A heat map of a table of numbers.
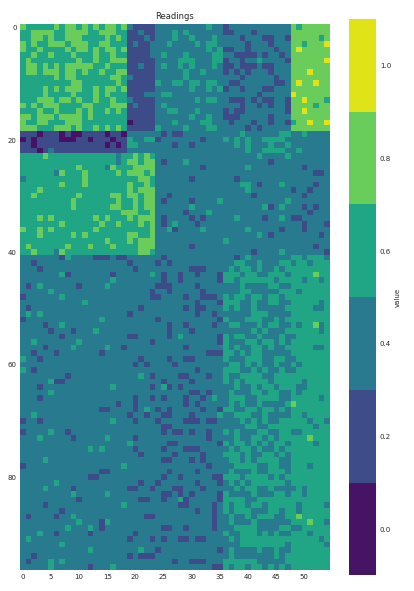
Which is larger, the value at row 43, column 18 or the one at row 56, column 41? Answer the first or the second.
the second
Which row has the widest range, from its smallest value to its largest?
17
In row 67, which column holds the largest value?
48
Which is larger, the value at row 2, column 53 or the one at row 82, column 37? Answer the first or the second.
the first
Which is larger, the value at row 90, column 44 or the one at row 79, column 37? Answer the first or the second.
the second
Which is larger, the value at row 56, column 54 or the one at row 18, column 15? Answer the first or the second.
the second
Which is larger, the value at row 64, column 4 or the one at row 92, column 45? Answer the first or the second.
the second
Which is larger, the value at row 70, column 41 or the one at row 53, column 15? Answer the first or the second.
the first
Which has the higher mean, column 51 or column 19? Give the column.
51
